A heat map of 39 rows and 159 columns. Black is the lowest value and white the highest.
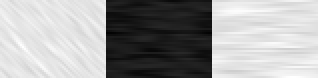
The table splits into one row of 3 panels. Panel 1,1: very high, slanting down to the right, faint in contrast. Panel 1,2: very low, streaked across, faint in contrast. Panel 1,3: very high, streaked across, faint in contrast.
